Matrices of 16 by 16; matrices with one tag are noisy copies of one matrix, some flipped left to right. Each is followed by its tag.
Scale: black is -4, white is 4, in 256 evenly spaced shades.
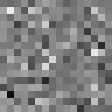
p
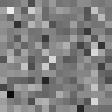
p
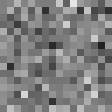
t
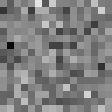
t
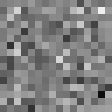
p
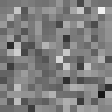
p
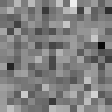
t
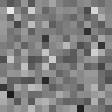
p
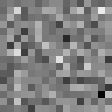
p
